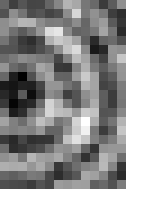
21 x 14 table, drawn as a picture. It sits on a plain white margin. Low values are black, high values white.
Histogram: bell-shaped. Rings: centred on the middle left. Odd rows or columns: none. Grain: blotchy. Ninth with the lowest average: middle left.
